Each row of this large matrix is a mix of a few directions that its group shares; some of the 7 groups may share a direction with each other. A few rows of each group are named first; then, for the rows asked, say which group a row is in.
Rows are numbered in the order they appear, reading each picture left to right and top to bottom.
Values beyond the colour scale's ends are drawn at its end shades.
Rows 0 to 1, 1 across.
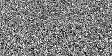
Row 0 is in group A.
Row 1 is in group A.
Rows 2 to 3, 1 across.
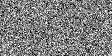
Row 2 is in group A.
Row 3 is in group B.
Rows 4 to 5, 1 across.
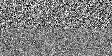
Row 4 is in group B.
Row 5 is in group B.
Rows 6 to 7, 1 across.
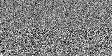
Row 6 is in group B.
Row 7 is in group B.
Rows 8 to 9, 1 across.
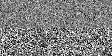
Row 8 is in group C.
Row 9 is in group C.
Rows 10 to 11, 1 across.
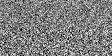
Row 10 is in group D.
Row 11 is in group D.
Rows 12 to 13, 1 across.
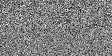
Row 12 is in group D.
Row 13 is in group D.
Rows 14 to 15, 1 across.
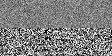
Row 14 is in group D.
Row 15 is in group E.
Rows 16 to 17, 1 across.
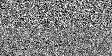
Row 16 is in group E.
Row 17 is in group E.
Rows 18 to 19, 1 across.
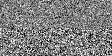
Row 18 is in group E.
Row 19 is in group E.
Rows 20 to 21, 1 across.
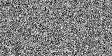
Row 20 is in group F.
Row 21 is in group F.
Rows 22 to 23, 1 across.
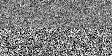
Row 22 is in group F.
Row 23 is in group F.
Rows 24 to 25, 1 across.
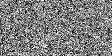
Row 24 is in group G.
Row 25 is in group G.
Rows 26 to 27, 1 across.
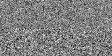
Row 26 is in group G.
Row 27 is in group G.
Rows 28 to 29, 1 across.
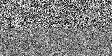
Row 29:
B
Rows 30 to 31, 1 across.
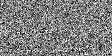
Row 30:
B
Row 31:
E
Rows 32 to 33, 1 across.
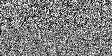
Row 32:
F
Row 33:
B
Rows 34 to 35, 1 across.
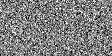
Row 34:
C
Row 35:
D
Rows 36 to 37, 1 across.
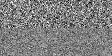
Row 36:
D
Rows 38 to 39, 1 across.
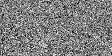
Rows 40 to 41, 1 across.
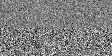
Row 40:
C
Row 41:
B
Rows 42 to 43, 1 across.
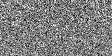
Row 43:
C
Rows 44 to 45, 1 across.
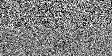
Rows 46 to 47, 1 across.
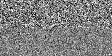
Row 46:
B
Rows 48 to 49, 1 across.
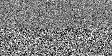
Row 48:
G
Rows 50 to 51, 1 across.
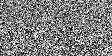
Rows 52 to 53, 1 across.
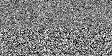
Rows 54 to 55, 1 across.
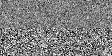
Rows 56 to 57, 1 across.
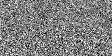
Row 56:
G
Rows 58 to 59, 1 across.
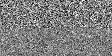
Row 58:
E
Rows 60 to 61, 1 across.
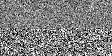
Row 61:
A
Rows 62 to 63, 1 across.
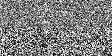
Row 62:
E
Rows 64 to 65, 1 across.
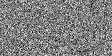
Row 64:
D
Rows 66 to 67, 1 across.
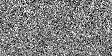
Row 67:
G
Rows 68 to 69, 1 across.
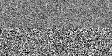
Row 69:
B
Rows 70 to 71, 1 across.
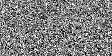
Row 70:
C
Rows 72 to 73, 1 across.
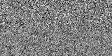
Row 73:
F
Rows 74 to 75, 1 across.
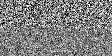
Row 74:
B
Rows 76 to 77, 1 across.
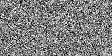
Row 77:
G
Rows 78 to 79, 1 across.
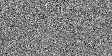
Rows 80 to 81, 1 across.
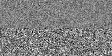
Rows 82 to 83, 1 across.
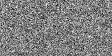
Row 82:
C
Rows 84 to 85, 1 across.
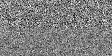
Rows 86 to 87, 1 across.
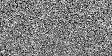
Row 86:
A
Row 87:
B
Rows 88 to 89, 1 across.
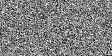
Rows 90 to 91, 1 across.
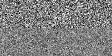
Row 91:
A
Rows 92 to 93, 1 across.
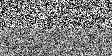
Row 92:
C
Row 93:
F
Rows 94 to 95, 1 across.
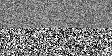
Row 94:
G
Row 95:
A
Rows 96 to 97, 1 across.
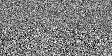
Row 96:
G
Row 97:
C
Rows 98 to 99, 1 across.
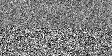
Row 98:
D
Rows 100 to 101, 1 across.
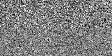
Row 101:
E
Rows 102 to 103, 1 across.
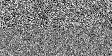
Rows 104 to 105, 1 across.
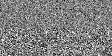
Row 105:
C
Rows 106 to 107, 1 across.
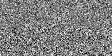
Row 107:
D
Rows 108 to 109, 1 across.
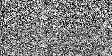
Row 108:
C
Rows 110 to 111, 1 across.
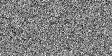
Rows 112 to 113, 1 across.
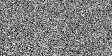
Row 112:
G
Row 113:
G
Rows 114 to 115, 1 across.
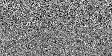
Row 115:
C
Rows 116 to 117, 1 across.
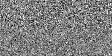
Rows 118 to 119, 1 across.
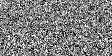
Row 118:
E
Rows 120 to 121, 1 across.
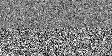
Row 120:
A
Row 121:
E
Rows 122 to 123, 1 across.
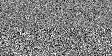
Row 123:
F
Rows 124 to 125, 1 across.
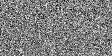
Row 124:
C
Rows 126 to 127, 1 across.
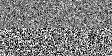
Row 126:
A
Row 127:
D
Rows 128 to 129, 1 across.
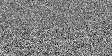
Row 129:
E
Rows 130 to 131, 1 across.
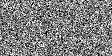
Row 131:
C
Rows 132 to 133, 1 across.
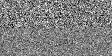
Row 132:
E
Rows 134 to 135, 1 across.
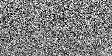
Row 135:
G
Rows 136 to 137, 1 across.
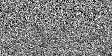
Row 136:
C
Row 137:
A
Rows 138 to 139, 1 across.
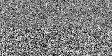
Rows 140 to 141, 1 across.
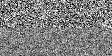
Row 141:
E
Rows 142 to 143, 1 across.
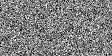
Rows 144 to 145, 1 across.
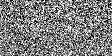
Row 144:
A
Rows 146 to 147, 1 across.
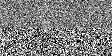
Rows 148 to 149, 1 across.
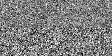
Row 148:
C
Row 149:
F
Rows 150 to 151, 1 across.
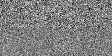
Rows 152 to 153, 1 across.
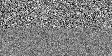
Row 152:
C
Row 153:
B
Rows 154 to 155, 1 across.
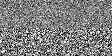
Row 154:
E
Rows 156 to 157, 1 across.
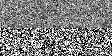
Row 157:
B
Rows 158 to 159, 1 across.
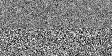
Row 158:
A
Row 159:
G
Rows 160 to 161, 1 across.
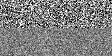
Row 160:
B
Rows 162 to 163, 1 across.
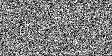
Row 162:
B
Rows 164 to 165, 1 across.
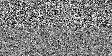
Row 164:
G
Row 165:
B
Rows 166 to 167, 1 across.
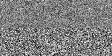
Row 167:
B
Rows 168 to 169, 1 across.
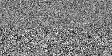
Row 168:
E
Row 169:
A
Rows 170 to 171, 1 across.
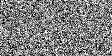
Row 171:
E
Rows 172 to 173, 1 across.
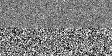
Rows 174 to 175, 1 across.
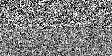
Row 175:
D
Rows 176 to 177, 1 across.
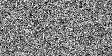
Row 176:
E
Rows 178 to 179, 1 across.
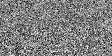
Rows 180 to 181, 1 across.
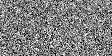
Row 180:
A
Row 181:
F
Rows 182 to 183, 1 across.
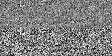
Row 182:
E
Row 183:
F
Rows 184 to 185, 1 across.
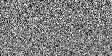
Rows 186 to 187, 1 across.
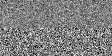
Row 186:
B
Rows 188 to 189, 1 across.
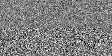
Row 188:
A
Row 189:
C
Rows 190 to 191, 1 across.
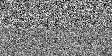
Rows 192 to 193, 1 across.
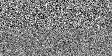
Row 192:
C
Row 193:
B
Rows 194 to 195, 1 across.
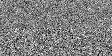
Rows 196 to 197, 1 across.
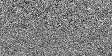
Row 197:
A
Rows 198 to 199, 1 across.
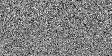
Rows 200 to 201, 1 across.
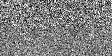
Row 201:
D
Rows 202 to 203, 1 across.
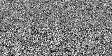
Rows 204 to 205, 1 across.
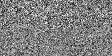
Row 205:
G
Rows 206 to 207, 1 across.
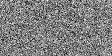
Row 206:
G
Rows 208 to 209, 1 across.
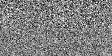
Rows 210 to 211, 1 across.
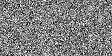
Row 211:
E
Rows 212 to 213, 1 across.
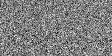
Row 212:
B
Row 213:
A
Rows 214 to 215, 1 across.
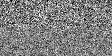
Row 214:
G
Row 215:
E
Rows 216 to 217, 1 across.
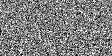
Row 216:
C
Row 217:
B
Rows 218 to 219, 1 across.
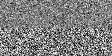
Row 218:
B
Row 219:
F
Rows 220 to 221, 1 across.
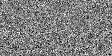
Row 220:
B
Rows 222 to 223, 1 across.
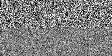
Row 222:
B
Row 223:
B
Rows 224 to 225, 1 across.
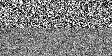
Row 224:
D
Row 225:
F
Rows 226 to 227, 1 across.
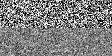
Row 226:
A
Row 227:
F
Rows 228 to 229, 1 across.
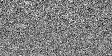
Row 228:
A
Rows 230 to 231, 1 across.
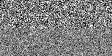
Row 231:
F
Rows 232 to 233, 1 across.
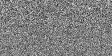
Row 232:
G
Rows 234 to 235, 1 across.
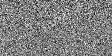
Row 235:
C
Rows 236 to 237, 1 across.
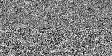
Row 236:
A
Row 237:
F
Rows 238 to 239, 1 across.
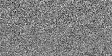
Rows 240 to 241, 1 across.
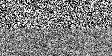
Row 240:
D
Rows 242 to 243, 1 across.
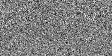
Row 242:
C
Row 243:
D
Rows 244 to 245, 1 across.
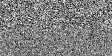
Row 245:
D
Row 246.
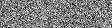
